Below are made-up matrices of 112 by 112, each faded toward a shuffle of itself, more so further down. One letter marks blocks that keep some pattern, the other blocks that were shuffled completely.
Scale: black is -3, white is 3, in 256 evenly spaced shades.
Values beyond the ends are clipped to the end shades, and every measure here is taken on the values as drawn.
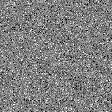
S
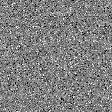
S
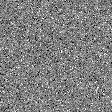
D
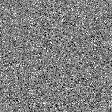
S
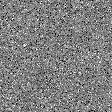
D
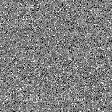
S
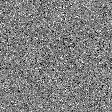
D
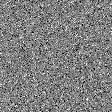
D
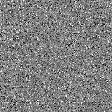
S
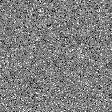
S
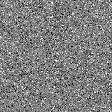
S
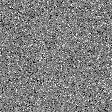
D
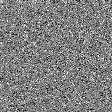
S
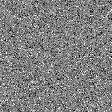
S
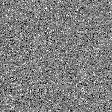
S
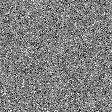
D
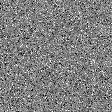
D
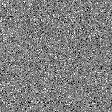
S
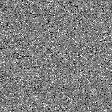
S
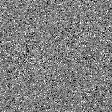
S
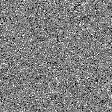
S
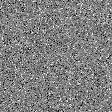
D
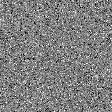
S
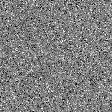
S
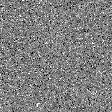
S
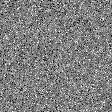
D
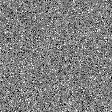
S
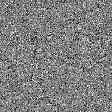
S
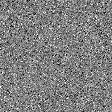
S
